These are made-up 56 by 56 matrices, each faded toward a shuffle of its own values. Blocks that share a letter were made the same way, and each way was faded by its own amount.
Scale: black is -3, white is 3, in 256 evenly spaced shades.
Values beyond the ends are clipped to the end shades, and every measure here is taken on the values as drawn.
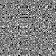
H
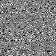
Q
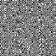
H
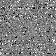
Q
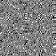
H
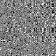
H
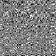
H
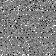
Q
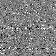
Q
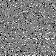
Q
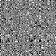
H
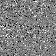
Q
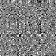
H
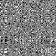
H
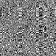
H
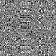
H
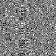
H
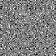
H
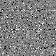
Q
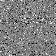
Q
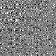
H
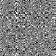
H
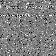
Q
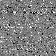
Q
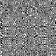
H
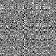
H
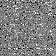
Q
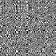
H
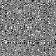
H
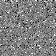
Q
